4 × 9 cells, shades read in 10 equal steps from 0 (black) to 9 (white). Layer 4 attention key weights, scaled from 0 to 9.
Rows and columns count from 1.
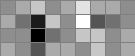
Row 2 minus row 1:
1 -2 -6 2 -1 1 -3 -2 0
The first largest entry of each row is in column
6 6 6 7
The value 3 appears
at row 2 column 7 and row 4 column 3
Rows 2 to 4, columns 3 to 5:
1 7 5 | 0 4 5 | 3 6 6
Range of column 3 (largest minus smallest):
7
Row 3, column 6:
7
